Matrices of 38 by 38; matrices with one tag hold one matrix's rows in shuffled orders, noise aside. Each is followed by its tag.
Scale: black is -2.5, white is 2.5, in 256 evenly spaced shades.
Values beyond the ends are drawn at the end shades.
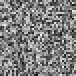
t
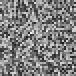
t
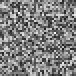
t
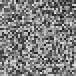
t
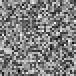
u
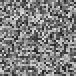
u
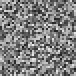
u
